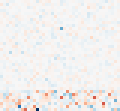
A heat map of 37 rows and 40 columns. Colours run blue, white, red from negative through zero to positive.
Histogram: heavy tails on both sides. Grain: fine. Mirror symmetry: none. Seam: horizontal, 80% of the way down, the top part calmer. Stripes: none.
